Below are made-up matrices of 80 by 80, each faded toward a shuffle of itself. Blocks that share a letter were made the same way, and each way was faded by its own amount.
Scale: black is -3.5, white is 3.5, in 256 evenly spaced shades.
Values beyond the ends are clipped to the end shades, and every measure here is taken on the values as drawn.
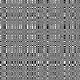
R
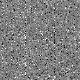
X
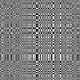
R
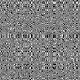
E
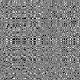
E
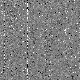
X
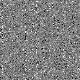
X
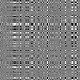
R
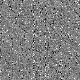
X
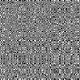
E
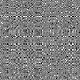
E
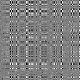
R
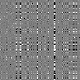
R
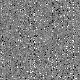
X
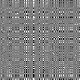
R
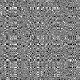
E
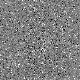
X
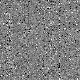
X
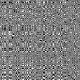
E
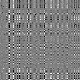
R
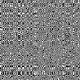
E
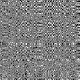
E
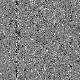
X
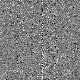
X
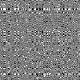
E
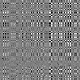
R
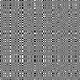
R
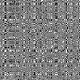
E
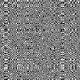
E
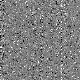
X
